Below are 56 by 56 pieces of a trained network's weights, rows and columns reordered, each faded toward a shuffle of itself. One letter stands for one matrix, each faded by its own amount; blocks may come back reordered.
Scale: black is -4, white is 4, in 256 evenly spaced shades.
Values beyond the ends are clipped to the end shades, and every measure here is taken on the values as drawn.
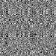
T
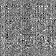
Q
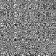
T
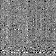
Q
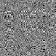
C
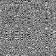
C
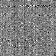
Q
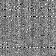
Q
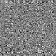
C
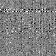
Q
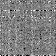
Q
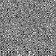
C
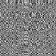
T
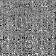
Q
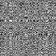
T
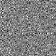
C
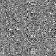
C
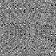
C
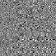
C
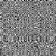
T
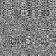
T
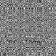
T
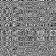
T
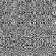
T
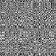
T
